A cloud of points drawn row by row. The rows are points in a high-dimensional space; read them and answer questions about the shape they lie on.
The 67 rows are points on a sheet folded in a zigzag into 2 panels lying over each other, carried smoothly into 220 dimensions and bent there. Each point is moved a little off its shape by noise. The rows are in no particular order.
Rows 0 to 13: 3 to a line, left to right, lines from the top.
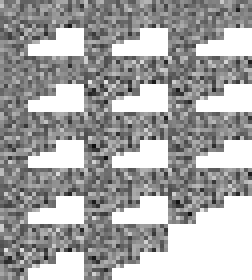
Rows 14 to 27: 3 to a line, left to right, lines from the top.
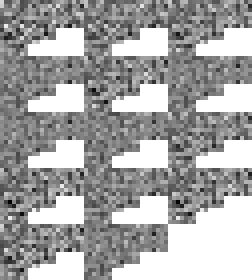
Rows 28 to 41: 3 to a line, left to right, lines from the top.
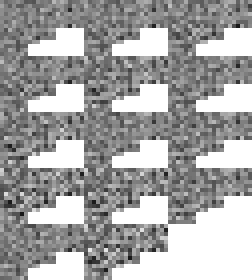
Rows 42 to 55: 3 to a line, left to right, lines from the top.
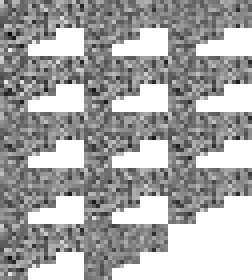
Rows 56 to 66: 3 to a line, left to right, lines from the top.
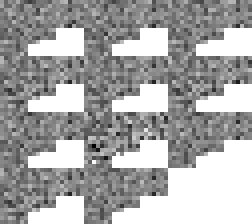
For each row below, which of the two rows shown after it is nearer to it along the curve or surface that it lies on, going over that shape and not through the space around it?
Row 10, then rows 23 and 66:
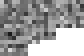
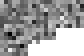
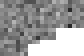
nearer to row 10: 23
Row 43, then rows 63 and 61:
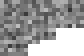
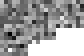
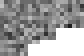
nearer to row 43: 63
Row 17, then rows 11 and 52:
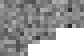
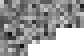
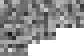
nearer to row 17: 11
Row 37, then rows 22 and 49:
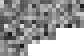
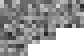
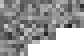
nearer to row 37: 49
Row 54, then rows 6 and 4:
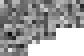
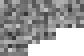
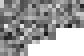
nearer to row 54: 6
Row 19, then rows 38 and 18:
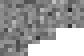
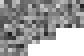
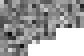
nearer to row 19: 18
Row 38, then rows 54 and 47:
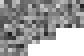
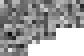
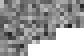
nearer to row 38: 54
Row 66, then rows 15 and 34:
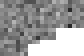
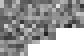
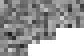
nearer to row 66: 34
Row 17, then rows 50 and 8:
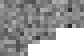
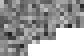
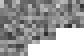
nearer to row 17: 50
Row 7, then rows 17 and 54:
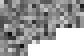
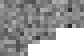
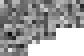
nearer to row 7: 54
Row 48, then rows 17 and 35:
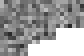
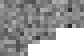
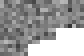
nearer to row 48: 17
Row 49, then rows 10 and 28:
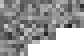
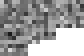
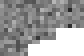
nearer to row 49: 28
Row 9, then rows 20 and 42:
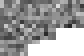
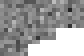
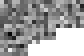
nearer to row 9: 42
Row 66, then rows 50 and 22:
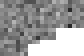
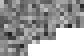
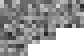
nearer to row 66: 50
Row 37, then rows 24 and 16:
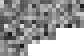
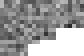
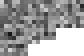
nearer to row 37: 16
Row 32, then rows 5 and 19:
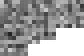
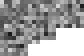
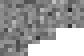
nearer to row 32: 5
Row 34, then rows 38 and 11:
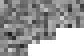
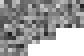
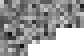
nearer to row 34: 11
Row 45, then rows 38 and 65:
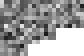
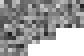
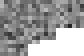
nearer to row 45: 38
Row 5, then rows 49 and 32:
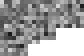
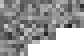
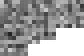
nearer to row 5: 32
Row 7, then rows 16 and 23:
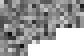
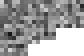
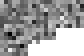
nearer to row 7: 23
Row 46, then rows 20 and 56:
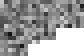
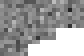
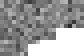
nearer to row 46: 20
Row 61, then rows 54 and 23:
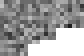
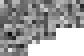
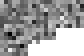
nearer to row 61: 23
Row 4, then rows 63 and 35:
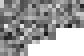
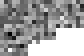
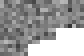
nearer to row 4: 63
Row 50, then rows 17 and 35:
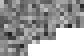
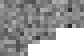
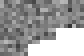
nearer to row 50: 17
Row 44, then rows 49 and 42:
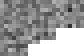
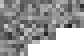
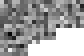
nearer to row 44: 49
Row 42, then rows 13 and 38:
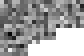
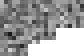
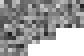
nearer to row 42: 38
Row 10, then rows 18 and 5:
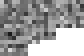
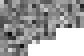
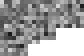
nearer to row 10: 5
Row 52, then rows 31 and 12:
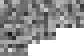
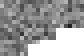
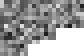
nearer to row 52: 12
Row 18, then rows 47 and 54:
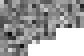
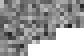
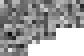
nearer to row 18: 47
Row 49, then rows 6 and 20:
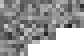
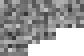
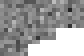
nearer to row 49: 20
